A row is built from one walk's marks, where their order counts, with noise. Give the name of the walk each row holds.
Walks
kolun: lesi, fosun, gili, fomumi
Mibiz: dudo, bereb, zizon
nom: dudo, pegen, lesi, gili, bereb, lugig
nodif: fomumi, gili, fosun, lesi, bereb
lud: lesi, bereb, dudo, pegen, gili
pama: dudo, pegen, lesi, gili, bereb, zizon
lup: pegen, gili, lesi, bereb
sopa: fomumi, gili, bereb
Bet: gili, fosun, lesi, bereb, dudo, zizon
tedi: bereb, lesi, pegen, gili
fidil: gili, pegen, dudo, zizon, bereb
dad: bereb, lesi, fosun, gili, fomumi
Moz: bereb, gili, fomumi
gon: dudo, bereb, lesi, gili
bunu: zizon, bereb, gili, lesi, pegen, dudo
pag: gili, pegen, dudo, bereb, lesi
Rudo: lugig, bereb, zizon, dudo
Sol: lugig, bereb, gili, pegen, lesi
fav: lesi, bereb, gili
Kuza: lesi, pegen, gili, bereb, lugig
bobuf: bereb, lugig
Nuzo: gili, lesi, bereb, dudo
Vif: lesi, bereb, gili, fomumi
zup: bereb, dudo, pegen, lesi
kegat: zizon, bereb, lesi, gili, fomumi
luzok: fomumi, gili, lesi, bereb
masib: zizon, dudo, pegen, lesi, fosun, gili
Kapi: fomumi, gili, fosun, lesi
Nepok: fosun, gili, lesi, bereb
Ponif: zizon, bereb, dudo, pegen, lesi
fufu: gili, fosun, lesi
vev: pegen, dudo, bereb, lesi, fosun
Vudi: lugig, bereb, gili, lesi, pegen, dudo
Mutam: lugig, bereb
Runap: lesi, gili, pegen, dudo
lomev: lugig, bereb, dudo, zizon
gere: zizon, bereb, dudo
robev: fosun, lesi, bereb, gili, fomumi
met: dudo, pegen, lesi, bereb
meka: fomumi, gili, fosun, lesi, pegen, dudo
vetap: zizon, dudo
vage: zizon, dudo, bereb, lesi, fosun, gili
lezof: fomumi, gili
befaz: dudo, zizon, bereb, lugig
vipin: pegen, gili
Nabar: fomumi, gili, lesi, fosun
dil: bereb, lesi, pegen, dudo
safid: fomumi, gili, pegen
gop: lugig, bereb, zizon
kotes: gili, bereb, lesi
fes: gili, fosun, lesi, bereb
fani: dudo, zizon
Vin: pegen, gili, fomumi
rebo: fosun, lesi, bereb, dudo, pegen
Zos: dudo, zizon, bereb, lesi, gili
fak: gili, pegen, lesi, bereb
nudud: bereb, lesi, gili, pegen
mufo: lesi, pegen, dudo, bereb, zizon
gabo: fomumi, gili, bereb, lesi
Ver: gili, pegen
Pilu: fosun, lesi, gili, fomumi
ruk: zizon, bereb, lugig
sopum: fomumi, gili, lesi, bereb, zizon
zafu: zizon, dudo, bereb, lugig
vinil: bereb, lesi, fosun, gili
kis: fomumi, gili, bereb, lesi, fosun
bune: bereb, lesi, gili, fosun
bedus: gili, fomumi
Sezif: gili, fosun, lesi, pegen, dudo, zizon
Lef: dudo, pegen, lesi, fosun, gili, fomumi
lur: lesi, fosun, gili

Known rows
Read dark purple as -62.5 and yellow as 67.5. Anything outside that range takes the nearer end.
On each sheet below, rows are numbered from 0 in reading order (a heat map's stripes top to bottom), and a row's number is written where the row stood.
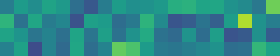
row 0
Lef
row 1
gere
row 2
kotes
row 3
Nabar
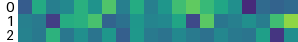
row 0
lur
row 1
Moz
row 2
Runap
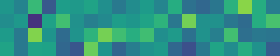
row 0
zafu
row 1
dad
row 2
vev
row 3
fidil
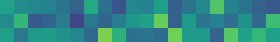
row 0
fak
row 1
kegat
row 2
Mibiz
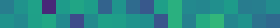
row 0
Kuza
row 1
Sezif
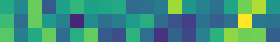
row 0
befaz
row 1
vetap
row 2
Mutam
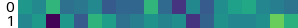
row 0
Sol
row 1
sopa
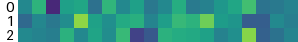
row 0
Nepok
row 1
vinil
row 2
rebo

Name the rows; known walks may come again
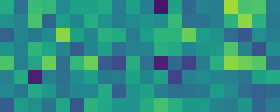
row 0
lomev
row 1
zafu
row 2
vinil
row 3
met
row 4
Mutam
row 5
luzok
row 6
pag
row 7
vage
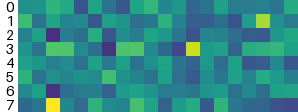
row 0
Vin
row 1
gere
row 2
gabo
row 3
fani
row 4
kotes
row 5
Nuzo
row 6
sopum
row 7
vipin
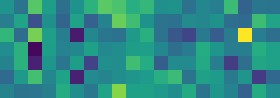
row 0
vev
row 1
Nabar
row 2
vetap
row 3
nodif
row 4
Kapi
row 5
masib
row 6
bune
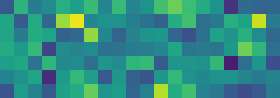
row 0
lur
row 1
bobuf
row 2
fidil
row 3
ruk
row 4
fufu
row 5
Kuza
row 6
fav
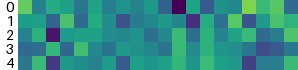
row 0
gop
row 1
bedus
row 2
robev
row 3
tedi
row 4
kolun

